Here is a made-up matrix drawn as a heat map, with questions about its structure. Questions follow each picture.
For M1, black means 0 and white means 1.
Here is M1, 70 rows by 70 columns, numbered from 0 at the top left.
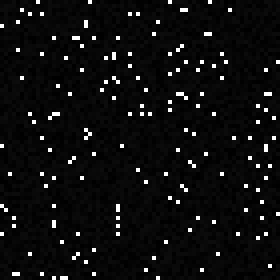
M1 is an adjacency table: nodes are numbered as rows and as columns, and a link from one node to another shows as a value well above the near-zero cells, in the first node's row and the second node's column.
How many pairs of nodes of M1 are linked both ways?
4
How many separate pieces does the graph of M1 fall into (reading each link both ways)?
2
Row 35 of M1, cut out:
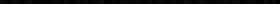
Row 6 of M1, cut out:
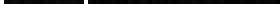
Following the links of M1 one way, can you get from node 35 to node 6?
no
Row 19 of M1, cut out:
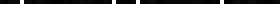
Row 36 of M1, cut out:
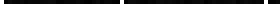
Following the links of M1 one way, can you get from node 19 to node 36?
yes
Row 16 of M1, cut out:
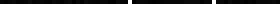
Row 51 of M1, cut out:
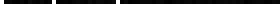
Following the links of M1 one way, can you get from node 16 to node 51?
yes
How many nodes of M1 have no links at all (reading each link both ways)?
1
